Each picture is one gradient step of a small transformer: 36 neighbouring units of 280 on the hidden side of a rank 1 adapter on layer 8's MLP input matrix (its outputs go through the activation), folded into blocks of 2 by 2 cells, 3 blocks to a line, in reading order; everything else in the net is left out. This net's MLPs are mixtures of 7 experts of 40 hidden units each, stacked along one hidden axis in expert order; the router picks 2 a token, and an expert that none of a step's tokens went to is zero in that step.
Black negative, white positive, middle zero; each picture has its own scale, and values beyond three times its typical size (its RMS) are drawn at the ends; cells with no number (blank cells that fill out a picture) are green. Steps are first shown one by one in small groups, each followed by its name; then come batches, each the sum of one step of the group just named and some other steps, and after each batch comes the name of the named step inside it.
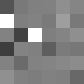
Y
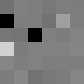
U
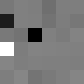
U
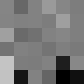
Y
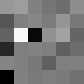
U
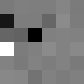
U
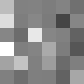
Y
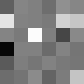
Y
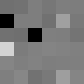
U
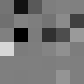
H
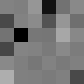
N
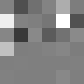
H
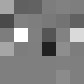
H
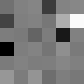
N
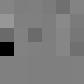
N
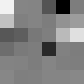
N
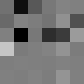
H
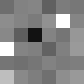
N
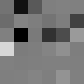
H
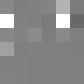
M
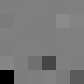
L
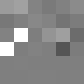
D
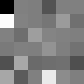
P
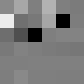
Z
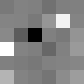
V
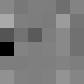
V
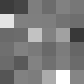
P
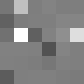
L
